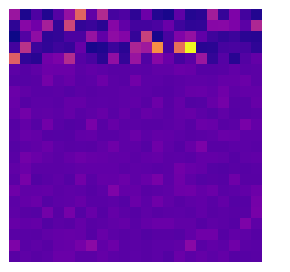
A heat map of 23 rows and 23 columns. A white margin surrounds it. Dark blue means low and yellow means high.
The bottom part is calmer, past a seam about 20% of the way down. The values are skewed, with a long tail toward high values. No regular stripes run through it. The halves do not mirror each other. Overall the values sit about 20% of the way up the scale.
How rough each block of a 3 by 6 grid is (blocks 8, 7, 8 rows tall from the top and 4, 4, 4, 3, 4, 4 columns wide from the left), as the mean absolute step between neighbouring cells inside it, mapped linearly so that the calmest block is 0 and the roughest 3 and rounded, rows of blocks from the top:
322331 | 000000 | 000000
